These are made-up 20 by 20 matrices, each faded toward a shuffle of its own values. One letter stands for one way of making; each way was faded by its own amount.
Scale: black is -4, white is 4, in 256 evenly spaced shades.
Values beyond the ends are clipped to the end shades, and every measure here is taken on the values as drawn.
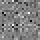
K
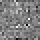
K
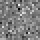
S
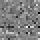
K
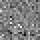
S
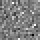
S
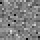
S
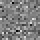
K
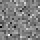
S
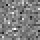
S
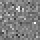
S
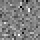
S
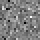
S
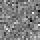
S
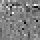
K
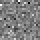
S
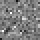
S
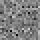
K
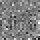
K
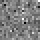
S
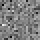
S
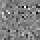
K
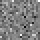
S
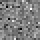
S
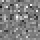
K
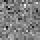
S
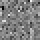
S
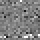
K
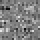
K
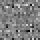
K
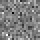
S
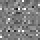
K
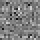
K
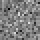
S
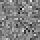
S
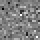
S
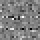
K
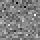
S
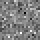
S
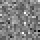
S
